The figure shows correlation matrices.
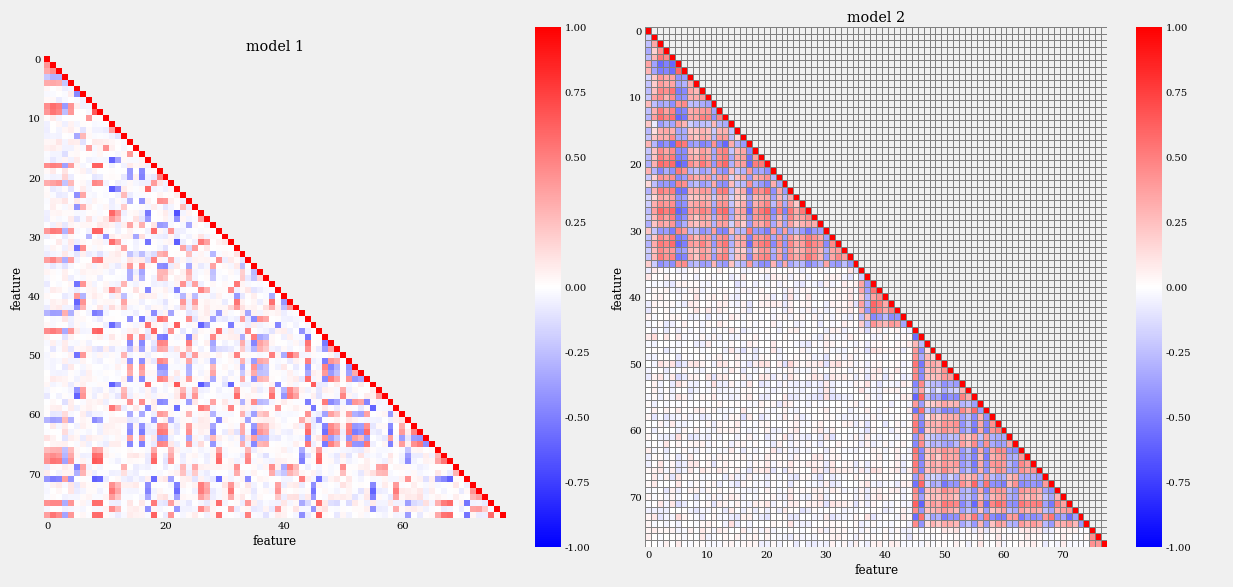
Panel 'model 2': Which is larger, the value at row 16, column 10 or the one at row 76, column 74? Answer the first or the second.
the first
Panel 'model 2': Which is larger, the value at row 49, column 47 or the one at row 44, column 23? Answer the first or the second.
the first
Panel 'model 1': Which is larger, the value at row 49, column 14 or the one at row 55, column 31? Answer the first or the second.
the first
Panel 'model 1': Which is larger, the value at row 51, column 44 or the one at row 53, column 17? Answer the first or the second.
the first
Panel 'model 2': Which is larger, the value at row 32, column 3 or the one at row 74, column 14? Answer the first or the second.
the first
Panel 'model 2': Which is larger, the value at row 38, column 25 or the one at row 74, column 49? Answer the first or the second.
the second
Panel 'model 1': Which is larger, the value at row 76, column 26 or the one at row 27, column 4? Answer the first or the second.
the first
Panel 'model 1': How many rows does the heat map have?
78
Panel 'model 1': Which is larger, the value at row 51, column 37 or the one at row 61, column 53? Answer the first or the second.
the first
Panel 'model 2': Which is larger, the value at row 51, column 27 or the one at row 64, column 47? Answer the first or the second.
the second
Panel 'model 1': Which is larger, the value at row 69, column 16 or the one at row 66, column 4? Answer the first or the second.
the second
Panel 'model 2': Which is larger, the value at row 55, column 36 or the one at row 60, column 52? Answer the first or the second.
the second
